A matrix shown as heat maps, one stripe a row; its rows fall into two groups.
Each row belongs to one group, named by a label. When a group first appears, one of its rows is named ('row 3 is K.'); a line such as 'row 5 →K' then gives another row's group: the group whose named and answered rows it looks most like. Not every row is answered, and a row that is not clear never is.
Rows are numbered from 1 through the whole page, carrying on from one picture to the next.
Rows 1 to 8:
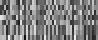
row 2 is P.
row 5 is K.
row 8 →P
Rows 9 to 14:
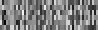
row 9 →K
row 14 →P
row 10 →P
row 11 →K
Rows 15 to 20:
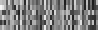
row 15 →P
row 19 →K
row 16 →P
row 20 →P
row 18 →P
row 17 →K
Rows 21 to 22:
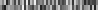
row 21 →P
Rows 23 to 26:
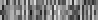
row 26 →K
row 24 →K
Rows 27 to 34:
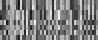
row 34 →K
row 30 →K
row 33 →P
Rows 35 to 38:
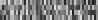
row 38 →K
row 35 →P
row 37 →P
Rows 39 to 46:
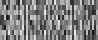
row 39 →K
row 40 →P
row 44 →K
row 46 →P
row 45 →P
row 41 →P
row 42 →P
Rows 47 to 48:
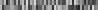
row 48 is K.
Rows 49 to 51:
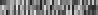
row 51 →P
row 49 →K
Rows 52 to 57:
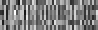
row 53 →P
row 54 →P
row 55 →P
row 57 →P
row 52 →K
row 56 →K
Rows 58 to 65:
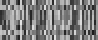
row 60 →K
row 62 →K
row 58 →K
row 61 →K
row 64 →P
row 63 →K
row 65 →K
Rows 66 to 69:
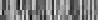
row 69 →K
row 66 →K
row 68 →K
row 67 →K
